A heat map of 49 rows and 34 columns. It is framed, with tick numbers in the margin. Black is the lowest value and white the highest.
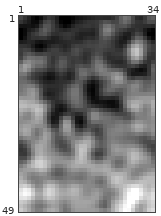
The field is mottled with small blotches. The field climbs toward the bottom. Overall the values sit about 40% of the way up the scale. The bottom right is the ninth with the highest average. There are no lone odd cells. No row or column stands out.
